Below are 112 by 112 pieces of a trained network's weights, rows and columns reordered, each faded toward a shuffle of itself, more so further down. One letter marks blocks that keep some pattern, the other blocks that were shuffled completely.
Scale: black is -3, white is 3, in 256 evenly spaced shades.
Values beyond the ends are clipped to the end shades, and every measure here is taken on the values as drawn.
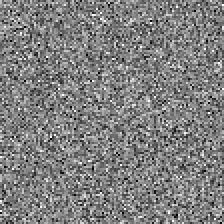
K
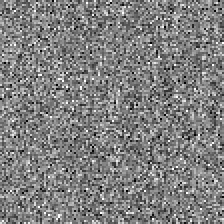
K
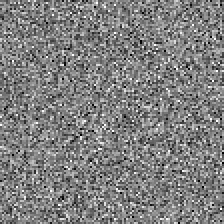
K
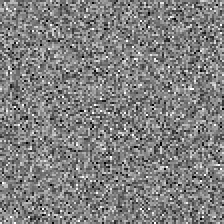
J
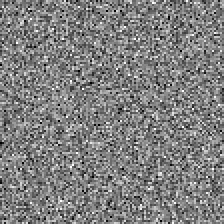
K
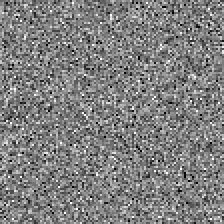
J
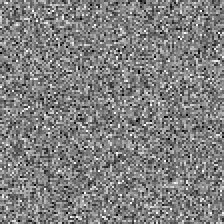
J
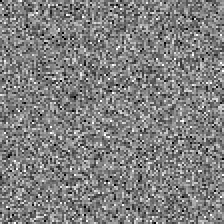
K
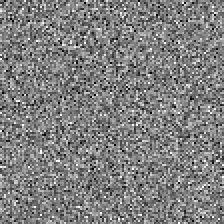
J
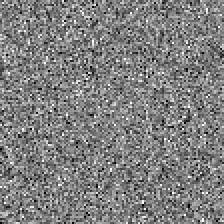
K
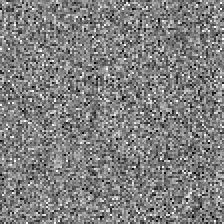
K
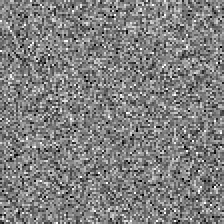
J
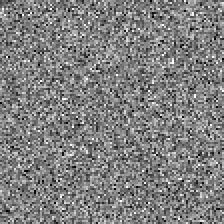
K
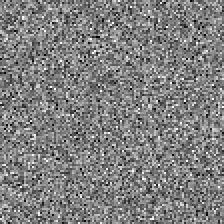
J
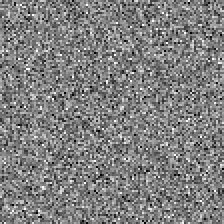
J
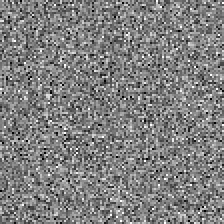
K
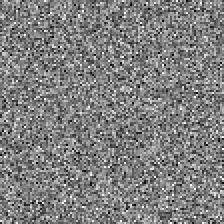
J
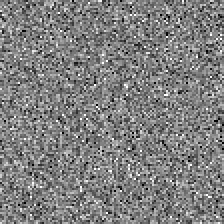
K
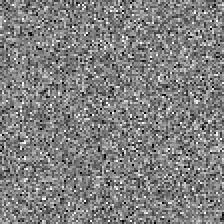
J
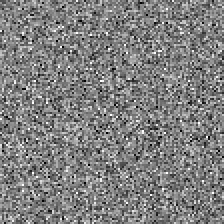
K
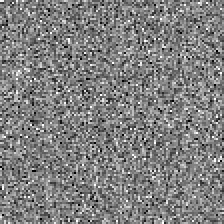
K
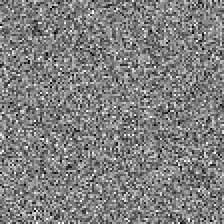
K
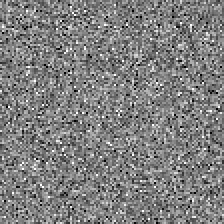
K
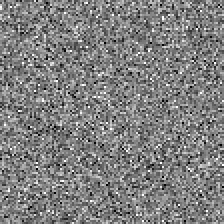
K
